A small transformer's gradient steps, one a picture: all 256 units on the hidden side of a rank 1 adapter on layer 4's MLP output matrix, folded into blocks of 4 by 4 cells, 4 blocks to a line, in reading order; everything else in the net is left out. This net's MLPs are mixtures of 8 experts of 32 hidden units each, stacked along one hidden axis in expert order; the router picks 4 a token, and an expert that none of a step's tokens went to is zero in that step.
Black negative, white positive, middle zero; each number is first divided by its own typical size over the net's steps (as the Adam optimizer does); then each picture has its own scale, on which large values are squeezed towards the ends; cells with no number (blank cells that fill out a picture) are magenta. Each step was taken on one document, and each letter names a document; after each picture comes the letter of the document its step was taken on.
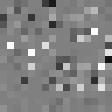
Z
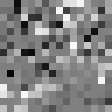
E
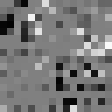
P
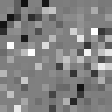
Z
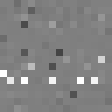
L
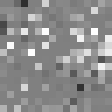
Z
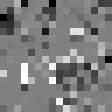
P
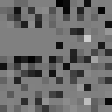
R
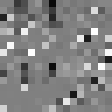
Z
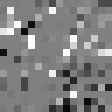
P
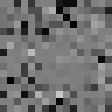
E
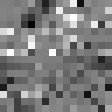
E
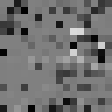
P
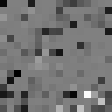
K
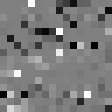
K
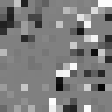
P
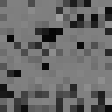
K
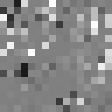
Z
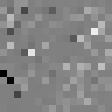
Z
